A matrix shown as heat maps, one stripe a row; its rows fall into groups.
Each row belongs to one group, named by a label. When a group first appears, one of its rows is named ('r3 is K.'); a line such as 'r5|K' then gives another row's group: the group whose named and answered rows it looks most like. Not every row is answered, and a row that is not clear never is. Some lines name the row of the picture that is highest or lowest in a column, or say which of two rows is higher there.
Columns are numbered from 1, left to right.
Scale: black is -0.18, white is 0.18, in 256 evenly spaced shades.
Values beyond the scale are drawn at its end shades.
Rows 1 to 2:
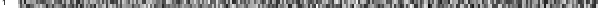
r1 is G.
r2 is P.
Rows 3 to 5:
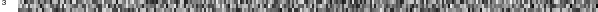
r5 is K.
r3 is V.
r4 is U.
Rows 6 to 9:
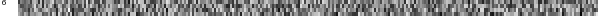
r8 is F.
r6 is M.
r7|K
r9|U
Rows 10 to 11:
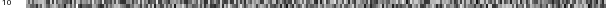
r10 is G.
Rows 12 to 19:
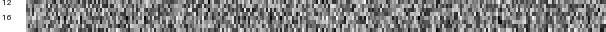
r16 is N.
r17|U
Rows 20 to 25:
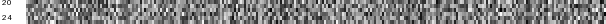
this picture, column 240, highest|23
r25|P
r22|P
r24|G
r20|F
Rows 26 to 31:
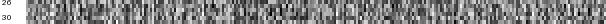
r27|N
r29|P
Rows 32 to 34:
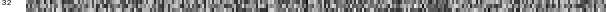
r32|K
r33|M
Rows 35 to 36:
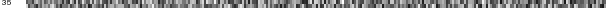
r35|M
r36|P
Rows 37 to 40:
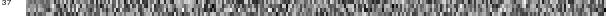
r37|V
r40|P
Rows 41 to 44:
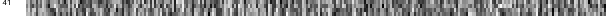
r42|F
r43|U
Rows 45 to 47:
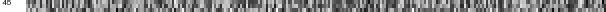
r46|V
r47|U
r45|V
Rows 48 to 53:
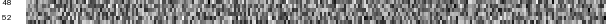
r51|M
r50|U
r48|U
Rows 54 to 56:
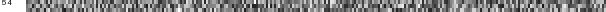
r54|M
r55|V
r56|K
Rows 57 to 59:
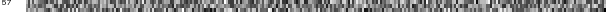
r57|G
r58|P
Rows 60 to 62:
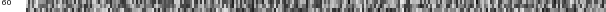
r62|V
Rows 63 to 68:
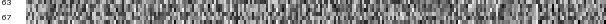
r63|K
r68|U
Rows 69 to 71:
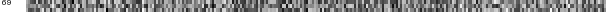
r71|K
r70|N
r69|K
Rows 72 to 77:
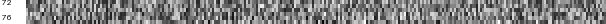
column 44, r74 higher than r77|No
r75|G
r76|G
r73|M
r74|K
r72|M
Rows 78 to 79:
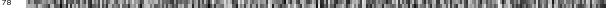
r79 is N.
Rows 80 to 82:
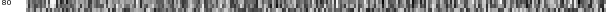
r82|V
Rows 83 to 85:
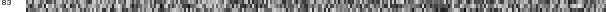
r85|M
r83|V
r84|K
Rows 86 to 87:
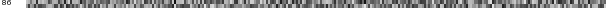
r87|P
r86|U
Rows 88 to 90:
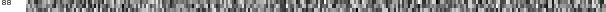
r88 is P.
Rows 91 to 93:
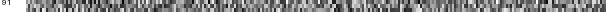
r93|V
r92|G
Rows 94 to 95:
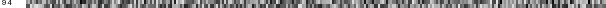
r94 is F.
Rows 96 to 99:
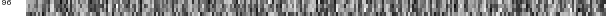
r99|K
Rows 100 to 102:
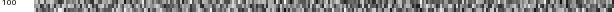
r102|P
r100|U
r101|V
